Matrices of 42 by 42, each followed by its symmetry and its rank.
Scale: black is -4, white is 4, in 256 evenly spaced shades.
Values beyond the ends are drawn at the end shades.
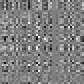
neither, rank three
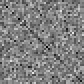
symmetric, full rank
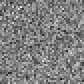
neither, full rank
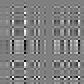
neither, rank one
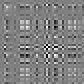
symmetric, rank two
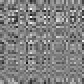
neither, rank three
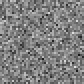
neither, full rank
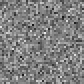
neither, full rank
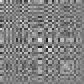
symmetric, rank three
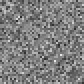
symmetric, full rank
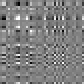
symmetric, rank two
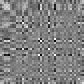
symmetric, rank three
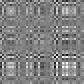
symmetric, rank two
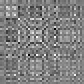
symmetric, rank three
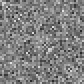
symmetric, full rank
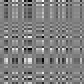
neither, rank one
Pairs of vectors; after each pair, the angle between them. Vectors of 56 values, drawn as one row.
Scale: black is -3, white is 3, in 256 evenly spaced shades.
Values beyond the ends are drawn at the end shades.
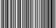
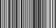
nearly opposite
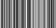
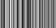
partly aligned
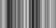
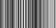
partly aligned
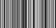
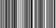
partly opposed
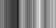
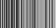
partly aligned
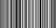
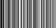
partly opposed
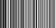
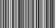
partly aligned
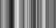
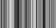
nearly opposite
